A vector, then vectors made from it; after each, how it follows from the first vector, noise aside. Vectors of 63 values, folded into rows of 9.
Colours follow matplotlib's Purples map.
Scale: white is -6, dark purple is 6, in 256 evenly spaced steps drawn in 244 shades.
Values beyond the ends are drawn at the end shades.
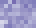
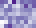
scaled up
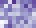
scaled up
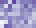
scaled up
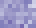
reversed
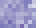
reversed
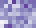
scaled up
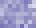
reversed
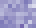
reversed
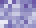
scaled up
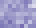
reversed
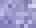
reversed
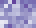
scaled up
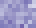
reversed
